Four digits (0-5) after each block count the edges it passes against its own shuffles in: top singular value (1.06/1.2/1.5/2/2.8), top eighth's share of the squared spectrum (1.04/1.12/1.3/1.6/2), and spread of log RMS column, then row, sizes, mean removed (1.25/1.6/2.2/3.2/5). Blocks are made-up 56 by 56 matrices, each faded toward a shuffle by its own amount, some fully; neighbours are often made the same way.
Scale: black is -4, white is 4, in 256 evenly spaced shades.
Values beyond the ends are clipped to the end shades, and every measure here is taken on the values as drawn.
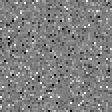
1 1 0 0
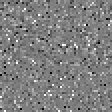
1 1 0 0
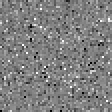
0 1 0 0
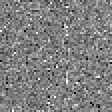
0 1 1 0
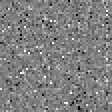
1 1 1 0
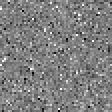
0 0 0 0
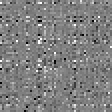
4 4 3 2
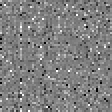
3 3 1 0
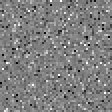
0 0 0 0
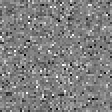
3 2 1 1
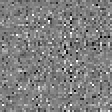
4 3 2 1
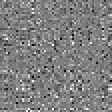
4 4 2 2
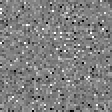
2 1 0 0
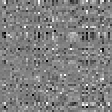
4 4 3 2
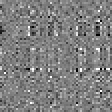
4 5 3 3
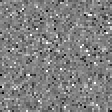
0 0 0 0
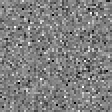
3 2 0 0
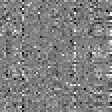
4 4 3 2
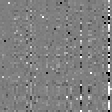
4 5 2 0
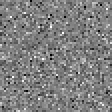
2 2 0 0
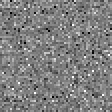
2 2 0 0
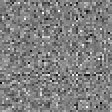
4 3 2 2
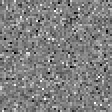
0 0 0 0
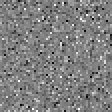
0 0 0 0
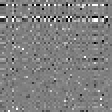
5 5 2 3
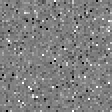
1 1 0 0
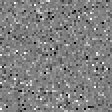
1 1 0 0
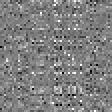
4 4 2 2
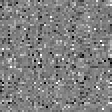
4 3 2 2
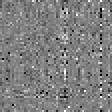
4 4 2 2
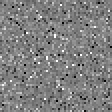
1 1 0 0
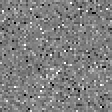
0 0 0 0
